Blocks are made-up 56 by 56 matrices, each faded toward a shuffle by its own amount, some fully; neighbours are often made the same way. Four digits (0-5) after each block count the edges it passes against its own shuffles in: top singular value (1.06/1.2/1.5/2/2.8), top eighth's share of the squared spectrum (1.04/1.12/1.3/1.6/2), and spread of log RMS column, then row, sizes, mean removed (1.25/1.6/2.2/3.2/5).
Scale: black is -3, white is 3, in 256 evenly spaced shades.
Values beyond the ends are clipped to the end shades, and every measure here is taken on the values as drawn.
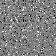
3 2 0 0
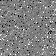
2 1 0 0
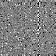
4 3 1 1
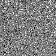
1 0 1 0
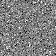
0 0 0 0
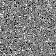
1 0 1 0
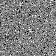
0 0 0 0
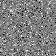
3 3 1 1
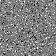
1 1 0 0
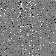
2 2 2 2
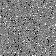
1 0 0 0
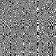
4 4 3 2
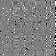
4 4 2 1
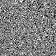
2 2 0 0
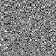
3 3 0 2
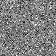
2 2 0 0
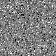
1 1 0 0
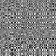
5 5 3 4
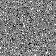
1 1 0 0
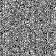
3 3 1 0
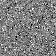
2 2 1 0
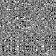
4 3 1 2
